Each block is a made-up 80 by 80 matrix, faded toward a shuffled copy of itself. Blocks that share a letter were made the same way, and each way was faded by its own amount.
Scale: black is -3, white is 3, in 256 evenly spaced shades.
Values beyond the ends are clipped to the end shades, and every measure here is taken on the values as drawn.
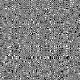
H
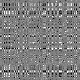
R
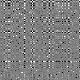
R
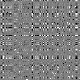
R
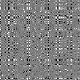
R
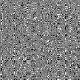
H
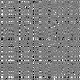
R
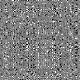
H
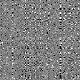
H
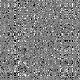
H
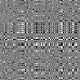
R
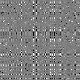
R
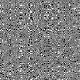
H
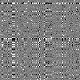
R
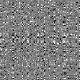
H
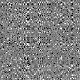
H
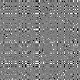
R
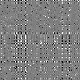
R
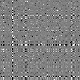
R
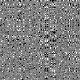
H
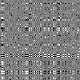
R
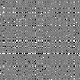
R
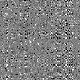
H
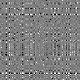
R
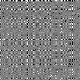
R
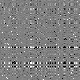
R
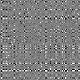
R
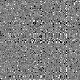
H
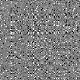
H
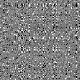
H
